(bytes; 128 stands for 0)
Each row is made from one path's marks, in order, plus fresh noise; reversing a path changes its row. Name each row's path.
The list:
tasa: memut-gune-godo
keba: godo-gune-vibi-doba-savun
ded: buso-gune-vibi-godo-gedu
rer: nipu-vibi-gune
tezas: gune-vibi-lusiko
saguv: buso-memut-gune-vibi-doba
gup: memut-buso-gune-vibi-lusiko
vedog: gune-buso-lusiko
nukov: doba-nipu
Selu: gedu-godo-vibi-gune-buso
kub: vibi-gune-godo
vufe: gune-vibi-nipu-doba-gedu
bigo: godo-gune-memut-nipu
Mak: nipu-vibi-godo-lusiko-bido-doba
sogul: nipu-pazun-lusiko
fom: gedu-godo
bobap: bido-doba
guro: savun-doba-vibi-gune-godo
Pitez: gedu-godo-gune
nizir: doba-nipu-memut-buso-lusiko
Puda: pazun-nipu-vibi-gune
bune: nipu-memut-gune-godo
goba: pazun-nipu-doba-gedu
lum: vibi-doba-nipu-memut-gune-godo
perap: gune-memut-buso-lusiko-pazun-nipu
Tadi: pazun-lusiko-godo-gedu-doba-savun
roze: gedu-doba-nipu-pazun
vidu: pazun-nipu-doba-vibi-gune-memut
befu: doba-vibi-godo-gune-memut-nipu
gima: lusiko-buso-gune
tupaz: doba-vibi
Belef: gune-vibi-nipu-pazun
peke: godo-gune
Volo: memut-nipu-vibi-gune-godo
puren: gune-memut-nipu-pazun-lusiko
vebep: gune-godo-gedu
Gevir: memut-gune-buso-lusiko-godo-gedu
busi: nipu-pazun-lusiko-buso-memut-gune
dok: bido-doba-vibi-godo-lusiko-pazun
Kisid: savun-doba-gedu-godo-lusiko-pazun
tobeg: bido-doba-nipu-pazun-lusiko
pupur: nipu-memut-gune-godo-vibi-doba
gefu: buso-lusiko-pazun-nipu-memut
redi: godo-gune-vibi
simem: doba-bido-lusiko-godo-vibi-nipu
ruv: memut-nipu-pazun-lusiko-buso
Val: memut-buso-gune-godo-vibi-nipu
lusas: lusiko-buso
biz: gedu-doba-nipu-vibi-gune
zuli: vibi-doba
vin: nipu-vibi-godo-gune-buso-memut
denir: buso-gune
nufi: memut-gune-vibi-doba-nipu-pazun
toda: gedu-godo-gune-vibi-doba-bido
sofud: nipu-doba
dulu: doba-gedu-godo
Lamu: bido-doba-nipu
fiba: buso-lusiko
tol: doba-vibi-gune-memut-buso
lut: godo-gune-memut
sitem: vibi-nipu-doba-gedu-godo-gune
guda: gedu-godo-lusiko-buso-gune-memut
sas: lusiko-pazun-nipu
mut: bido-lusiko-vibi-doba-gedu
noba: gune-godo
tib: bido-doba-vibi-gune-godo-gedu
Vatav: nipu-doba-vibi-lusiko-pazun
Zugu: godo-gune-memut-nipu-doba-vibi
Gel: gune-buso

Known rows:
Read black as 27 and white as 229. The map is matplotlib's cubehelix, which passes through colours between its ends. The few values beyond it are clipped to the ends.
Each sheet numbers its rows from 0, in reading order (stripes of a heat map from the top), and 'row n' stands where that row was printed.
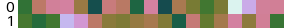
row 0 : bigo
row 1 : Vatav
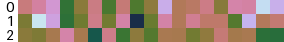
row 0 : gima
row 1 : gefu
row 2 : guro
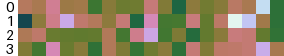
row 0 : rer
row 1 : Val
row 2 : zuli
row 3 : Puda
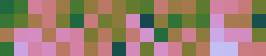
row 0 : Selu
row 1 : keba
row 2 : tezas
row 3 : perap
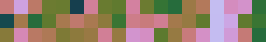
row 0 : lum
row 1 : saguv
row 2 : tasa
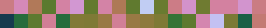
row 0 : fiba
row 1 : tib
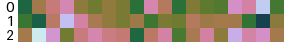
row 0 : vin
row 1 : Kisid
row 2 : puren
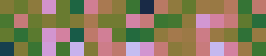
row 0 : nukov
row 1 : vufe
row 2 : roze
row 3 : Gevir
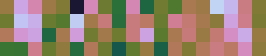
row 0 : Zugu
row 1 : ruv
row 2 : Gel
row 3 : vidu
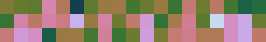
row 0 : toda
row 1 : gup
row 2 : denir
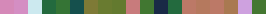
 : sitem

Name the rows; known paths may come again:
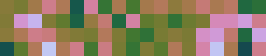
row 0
guro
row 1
lut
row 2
Lamu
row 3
dok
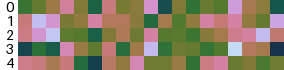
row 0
keba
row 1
tobeg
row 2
peke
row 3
pupur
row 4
dulu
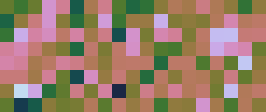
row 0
roze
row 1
guda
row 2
perap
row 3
kub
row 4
sogul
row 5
tupaz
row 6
gefu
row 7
goba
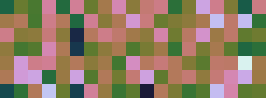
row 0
mut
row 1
bune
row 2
fom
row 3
toda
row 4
busi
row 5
Gel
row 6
befu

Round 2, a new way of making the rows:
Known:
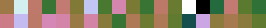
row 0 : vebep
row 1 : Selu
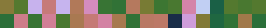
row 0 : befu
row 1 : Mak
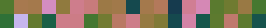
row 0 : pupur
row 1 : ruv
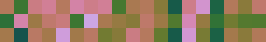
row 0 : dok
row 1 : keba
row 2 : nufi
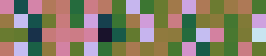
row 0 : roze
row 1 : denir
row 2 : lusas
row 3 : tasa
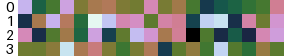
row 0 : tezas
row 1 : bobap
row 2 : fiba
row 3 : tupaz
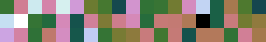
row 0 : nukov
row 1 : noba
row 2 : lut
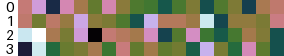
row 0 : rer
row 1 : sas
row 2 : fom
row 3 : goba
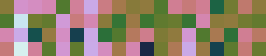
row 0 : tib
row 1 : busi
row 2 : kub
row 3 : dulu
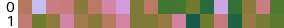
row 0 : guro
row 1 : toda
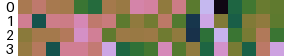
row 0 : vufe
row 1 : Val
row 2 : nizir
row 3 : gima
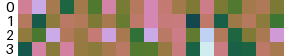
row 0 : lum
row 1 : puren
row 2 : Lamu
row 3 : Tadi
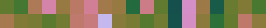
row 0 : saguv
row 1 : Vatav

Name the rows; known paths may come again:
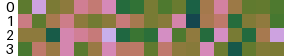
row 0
vin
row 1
toda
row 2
gima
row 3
ded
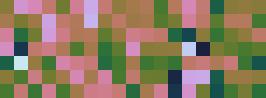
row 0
tib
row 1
Zugu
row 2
vedog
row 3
Belef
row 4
vidu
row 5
Kisid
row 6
Mak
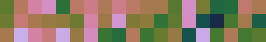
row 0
mut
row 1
Gevir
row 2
guda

